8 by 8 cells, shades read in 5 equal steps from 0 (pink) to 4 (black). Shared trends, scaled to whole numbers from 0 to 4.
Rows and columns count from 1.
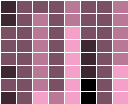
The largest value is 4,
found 2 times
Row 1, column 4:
2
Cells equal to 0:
10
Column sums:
20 16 8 15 2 23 16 5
